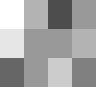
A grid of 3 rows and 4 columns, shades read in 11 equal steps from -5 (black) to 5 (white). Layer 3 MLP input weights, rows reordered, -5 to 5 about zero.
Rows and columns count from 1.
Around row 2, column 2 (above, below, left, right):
2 1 4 1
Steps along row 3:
up up down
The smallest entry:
-2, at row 1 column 3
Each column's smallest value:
-1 1 -2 0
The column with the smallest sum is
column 3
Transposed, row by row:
5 4 -1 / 2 1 1 / -2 1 3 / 1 2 0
